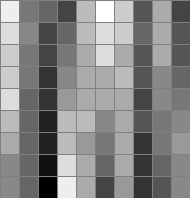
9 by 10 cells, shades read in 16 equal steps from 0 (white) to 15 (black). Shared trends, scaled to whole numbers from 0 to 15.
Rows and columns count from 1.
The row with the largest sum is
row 9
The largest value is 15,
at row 9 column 3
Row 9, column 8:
12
